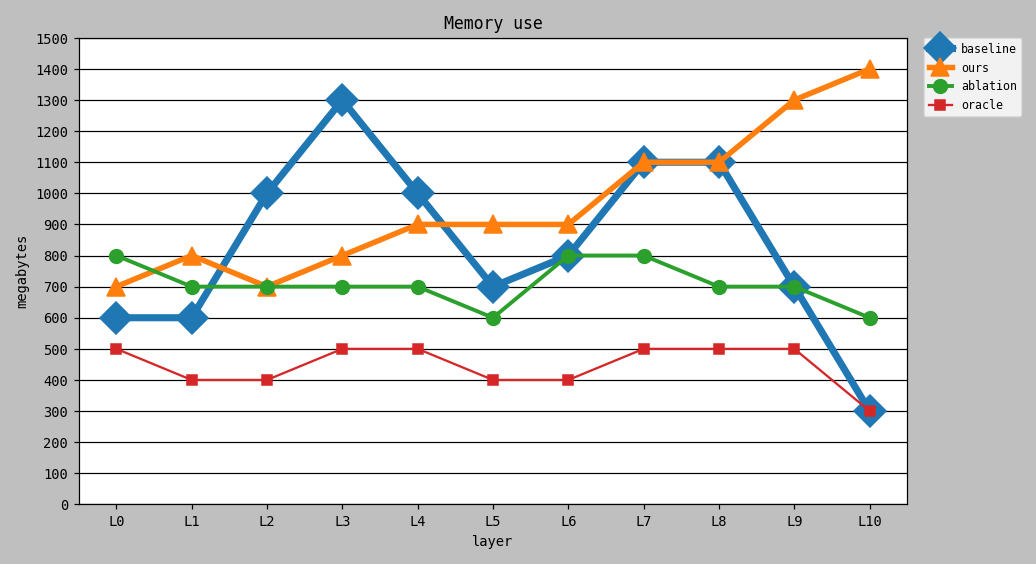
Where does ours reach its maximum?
L10
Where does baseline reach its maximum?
L3
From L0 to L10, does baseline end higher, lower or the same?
lower
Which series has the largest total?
ours
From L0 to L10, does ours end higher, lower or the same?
higher
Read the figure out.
Title: Memory use
x-axis: layer, ticks L0 L1 L2 L3 L4 L5 L6 L7 L8 L9 L10
y-axis: megabytes, ticks 0 100 200 300 400 500 600 700 800 900 1000 1100 1200 1300 1400 1500
Legend: baseline, ours, ablation, oracle
Values:
baseline: 600 600 1000 1300 1000 700 800 1100 1100 700 300
ours: 700 800 700 800 900 900 900 1100 1100 1300 1400
ablation: 800 700 700 700 700 600 800 800 700 700 600
oracle: 500 400 400 500 500 400 400 500 500 500 300
